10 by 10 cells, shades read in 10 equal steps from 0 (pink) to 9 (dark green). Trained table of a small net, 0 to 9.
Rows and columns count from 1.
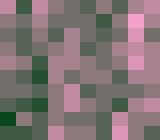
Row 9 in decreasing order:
9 6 6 5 5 4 4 4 4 2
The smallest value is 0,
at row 2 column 9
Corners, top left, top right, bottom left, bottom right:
2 2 7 6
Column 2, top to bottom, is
7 5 6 6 4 6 5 7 4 7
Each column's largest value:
9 7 8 6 5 6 7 7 5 6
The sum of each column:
50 57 55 39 37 49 53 43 26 35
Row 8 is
6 7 8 4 2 4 5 7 3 2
